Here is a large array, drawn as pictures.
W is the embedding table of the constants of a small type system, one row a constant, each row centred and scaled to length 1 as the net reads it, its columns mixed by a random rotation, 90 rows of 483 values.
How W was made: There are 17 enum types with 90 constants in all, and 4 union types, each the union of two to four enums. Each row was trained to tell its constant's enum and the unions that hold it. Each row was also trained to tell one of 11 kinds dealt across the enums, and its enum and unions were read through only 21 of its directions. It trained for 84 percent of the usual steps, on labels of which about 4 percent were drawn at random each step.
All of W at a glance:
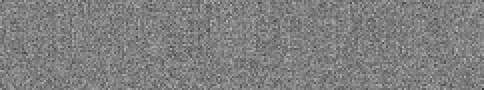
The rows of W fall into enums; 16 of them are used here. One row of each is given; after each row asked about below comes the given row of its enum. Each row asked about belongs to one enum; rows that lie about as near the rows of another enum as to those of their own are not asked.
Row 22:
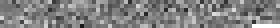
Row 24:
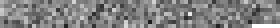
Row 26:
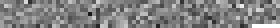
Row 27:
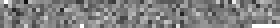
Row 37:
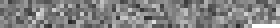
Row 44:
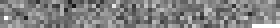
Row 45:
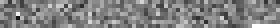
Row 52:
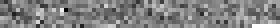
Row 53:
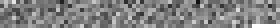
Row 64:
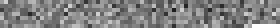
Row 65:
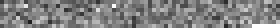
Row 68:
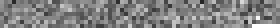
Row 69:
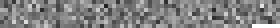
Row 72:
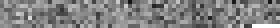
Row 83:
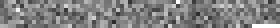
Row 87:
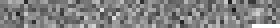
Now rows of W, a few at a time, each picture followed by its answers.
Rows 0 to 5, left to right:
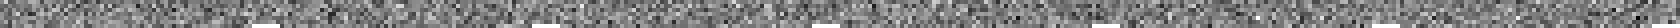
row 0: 64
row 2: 44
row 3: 24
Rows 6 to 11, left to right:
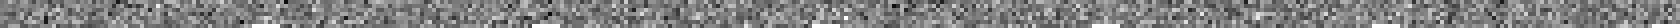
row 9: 44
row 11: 44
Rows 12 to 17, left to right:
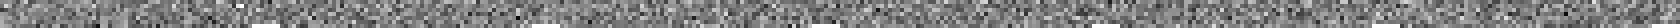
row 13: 53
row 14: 65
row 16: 87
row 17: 27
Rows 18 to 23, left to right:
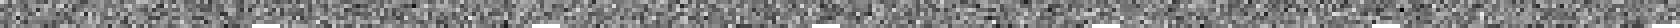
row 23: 26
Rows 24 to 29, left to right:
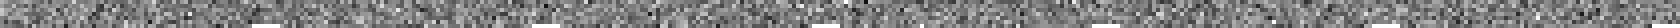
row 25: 65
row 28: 37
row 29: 69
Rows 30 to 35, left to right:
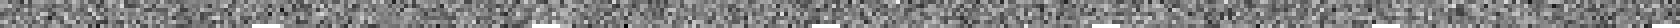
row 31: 26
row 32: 44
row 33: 45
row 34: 37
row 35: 72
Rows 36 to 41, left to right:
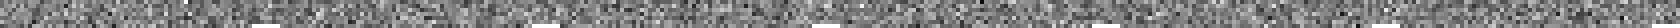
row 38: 69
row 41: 87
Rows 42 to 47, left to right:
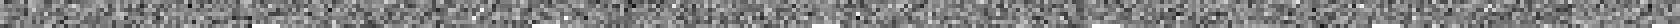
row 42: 72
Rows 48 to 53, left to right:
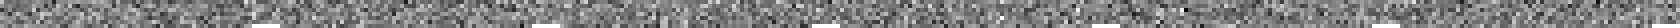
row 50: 26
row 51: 53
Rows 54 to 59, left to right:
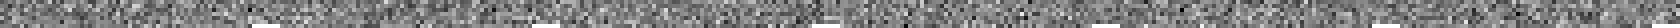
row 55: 37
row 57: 26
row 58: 72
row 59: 83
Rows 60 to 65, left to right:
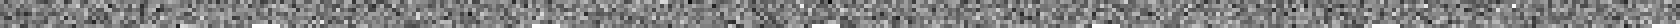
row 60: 53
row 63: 69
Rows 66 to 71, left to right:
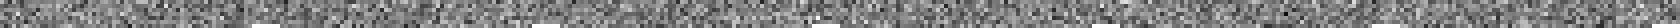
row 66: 45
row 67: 83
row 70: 27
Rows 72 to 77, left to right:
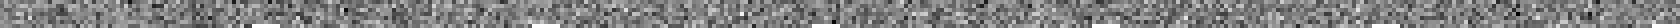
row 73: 83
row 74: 45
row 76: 53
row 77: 83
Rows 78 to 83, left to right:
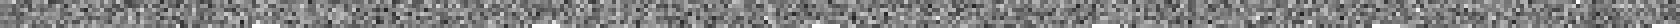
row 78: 52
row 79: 37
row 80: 45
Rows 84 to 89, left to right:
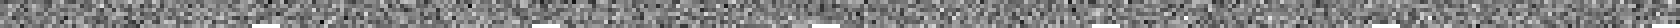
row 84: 65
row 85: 68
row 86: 68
